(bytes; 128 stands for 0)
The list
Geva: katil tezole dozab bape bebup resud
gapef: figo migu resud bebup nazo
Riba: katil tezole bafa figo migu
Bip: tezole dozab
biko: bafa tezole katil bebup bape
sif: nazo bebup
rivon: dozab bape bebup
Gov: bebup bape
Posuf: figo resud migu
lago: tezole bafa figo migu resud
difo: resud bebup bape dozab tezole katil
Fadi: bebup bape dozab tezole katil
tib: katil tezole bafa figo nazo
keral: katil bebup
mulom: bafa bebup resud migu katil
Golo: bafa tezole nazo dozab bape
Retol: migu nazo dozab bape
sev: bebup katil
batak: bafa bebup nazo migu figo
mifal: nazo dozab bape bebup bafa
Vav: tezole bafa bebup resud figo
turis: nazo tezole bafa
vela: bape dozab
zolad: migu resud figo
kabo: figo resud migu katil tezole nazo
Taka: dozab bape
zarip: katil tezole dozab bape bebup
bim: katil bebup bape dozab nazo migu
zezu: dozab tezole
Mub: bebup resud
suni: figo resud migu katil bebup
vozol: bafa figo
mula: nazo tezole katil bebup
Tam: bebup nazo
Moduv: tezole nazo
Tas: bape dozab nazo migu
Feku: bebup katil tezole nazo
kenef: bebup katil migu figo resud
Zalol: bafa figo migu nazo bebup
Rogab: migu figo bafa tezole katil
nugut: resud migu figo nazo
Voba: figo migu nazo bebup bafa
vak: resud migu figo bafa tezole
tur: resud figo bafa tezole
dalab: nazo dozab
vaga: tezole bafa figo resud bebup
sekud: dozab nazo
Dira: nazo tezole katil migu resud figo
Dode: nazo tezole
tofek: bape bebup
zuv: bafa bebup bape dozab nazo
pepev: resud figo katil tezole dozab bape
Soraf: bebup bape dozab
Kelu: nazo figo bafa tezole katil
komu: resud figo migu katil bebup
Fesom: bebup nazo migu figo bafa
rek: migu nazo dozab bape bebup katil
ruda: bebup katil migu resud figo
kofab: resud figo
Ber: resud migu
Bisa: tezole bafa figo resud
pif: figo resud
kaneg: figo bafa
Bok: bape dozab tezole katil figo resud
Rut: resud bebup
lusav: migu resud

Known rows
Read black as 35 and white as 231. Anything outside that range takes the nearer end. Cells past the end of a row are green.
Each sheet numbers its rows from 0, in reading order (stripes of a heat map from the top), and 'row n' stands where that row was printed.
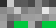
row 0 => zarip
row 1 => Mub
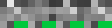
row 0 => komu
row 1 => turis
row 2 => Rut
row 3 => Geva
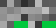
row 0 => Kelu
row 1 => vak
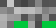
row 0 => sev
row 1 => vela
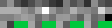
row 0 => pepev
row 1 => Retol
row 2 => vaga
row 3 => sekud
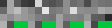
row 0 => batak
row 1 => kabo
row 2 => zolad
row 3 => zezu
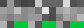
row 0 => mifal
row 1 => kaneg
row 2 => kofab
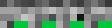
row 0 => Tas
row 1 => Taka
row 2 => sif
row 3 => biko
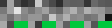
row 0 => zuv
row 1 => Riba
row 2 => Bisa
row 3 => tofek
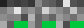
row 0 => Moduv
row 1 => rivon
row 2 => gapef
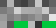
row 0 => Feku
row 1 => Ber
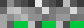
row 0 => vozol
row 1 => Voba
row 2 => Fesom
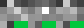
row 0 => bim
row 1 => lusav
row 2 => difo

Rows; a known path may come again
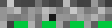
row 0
nugut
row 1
sif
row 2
kenef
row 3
Rogab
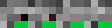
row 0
zezu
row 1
tofek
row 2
Vav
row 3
tur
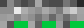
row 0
Mub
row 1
mula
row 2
Golo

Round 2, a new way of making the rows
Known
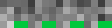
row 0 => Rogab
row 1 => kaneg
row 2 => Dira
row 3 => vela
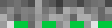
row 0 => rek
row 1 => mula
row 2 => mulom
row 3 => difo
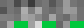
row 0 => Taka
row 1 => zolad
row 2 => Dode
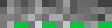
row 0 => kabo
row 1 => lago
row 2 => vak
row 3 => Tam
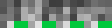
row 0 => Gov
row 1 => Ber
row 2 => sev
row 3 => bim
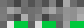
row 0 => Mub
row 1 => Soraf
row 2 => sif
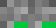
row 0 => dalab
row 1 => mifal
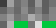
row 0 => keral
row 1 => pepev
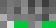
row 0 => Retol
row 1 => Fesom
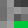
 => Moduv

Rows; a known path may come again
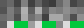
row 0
Gov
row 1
sev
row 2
Bok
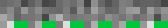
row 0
difo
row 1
Feku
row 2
Retol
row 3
kabo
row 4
mifal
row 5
Fadi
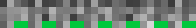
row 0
sif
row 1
tofek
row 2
vela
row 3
rivon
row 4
Tam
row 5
Riba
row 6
komu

